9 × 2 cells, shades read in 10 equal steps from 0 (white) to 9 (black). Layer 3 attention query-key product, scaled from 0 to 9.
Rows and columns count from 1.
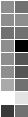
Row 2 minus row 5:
0 -2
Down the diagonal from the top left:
4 4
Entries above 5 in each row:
0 0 0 1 1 1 0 0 1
